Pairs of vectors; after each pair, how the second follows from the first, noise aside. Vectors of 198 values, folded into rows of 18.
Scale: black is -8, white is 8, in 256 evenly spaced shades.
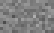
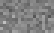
negated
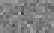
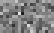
scaled up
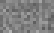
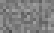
negated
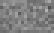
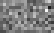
scaled up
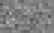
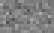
negated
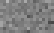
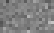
negated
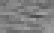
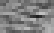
scaled up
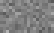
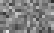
scaled up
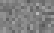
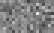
scaled up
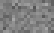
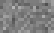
negated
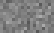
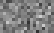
scaled up
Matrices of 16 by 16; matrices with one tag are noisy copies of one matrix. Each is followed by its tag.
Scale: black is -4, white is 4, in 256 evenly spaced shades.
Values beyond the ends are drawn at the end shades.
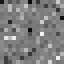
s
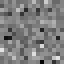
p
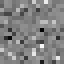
p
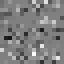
p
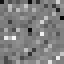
s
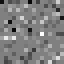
s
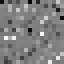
s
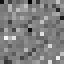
s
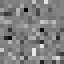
p
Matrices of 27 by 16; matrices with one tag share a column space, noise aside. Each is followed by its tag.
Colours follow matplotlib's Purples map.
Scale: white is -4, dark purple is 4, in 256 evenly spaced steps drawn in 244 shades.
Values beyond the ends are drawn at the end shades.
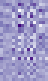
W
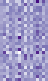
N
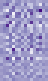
W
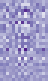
W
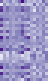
N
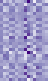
N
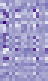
W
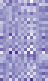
N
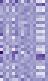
N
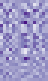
W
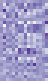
W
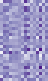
N
